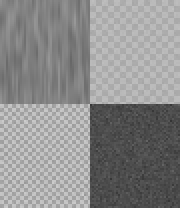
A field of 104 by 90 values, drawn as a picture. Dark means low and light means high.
The table splits into 2 rows of 2 panels. Panel 1,1: middling, streaked downward, faint in contrast. Panel 1,2: high, checkered, faint in contrast. Panel 2,1: high, checkered. Panel 2,2: low, fine-grained, faint in contrast.
